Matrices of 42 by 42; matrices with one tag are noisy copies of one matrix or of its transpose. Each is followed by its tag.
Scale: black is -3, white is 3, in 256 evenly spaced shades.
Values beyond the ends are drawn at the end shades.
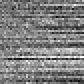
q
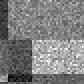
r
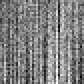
q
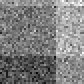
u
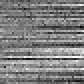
q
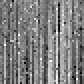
q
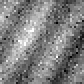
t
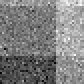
u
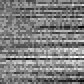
q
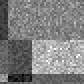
r
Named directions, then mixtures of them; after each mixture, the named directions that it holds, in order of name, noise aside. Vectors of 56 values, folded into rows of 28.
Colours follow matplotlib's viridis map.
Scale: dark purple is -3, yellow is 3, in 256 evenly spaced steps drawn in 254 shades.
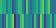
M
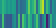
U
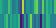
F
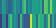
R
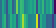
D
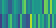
R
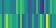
U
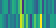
F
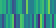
M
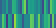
M, R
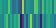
F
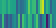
U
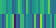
M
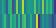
D, F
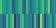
M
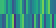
M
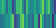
D, M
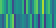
F, M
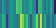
D, F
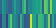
R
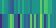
M, R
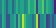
D, U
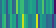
D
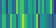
D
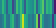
D, M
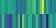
U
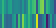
D, U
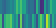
U
